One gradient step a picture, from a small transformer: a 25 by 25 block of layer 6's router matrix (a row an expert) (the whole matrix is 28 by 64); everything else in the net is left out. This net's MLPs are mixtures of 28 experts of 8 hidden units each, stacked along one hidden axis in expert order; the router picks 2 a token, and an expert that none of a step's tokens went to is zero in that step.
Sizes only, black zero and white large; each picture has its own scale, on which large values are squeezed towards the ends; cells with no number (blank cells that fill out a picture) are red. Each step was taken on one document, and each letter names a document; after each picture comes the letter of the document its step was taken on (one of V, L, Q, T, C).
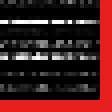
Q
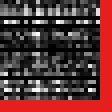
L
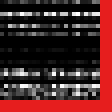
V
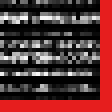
Q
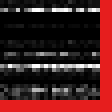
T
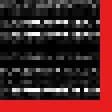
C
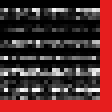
T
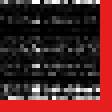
L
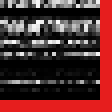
L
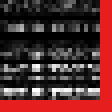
T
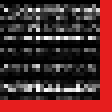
C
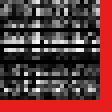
C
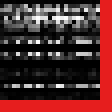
C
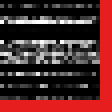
Q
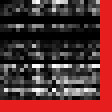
T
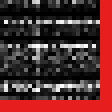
L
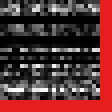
T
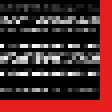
Q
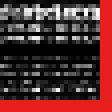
L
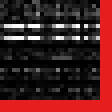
C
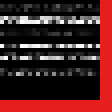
Q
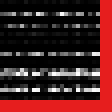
V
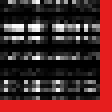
C
